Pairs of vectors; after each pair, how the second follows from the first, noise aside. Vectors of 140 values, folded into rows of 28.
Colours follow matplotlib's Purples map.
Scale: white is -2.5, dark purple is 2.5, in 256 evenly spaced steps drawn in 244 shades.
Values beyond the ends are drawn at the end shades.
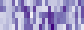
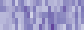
shrunk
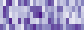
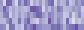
shrunk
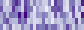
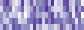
negated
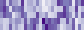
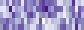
negated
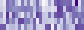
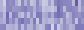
shrunk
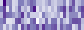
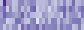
shrunk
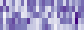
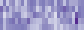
shrunk
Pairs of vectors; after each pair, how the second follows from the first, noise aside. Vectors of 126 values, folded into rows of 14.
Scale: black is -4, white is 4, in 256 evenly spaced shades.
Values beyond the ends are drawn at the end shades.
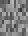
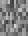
negated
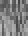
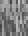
negated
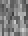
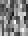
scaled up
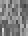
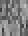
negated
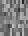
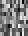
scaled up
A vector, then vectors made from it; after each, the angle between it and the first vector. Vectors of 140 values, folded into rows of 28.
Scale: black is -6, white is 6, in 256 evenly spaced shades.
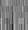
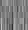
nearly parallel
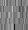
partly opposed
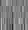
nearly parallel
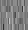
partly opposed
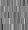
partly opposed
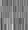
nearly opposite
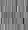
orthogonal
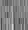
nearly opposite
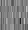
partly opposed
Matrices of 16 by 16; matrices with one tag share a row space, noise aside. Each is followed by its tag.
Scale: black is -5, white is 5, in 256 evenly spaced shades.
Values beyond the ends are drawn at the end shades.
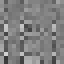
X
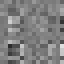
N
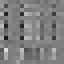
X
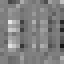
N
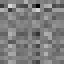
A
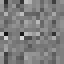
X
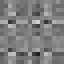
A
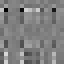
X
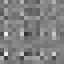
X
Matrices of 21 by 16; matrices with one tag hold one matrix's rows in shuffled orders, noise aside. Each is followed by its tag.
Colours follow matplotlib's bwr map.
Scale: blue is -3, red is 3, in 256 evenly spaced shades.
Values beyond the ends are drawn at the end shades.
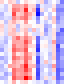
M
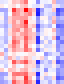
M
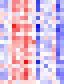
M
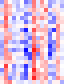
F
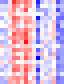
M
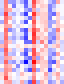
F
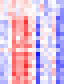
M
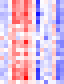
M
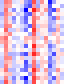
F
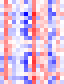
F
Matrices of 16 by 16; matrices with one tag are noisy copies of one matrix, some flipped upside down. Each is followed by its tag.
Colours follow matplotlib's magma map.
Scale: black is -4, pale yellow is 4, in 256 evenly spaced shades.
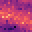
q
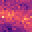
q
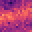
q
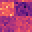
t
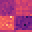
t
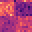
t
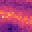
q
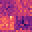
t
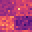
t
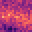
q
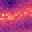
q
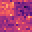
t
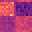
t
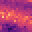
q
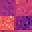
t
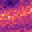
q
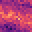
q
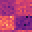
t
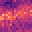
q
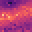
q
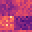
t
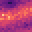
q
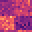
t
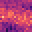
q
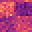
t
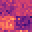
t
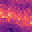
q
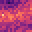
q
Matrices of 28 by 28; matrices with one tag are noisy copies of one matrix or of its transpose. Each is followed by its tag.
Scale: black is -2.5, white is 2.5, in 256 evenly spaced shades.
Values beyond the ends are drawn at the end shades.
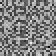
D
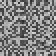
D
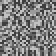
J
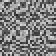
J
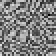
J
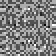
D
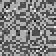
J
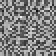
D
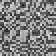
J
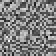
J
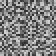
D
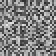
D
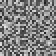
D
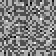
D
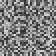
D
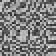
J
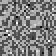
J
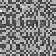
D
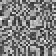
J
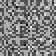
D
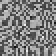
J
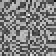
J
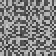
D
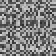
D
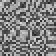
J
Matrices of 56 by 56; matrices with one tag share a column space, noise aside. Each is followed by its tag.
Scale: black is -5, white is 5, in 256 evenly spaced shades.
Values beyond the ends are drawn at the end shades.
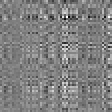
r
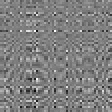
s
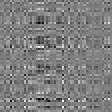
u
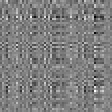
r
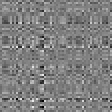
u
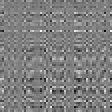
s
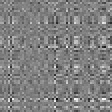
u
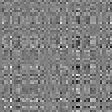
u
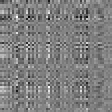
r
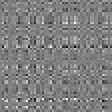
u
